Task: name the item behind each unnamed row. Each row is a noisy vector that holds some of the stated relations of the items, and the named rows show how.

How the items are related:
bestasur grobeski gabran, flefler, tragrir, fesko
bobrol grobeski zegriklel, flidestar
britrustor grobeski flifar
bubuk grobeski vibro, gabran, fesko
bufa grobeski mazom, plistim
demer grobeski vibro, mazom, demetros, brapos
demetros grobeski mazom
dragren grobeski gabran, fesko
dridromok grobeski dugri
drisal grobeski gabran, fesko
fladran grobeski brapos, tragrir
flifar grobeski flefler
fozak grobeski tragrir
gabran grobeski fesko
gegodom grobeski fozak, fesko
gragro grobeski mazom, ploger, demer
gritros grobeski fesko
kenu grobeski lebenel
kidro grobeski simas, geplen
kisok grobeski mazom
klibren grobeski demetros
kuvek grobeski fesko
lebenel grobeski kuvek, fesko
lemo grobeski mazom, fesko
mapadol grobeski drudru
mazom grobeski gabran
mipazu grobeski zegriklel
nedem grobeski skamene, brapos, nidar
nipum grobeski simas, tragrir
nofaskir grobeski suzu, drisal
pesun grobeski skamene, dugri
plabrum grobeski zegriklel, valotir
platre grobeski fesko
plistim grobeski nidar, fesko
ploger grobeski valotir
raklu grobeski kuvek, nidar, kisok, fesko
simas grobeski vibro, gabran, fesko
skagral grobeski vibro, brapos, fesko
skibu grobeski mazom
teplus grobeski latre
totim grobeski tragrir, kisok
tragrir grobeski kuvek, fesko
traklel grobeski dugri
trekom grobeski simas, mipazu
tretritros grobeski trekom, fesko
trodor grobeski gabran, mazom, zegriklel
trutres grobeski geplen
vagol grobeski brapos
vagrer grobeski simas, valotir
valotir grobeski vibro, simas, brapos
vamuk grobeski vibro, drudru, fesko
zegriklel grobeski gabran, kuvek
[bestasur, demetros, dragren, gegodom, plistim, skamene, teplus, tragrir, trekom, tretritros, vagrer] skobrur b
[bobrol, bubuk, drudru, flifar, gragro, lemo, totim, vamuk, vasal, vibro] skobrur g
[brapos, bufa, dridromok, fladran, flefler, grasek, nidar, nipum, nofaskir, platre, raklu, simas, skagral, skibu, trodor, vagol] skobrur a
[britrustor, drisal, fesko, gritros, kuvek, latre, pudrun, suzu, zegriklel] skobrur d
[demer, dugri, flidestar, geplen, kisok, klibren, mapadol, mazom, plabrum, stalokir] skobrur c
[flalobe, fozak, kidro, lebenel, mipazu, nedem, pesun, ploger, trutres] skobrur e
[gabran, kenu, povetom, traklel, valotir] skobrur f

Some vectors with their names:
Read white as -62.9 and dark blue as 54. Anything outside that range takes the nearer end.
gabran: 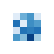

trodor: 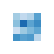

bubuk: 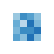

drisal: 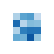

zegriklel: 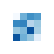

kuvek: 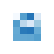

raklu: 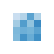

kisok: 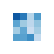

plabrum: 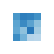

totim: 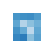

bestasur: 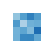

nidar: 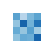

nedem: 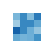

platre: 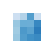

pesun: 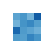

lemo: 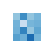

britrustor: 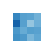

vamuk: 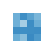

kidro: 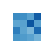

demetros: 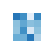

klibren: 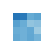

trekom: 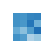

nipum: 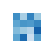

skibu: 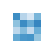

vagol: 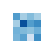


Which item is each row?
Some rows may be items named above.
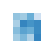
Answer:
skagral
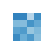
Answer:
gragro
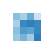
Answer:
skagral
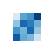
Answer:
mipazu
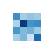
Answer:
brapos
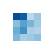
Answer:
demer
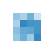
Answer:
skagral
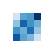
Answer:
mipazu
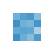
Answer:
kenu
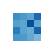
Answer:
kidro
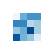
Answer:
zegriklel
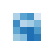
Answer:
fesko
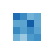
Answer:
vibro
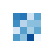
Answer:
mazom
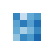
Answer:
flefler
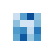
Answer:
tragrir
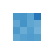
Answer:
teplus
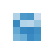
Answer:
gritros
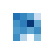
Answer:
valotir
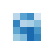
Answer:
fesko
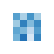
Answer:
fladran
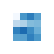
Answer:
lebenel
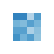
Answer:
gragro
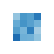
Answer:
bobrol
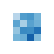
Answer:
dragren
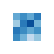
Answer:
ploger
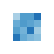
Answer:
bobrol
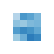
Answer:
plistim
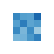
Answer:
skamene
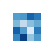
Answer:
fozak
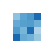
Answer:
bobrol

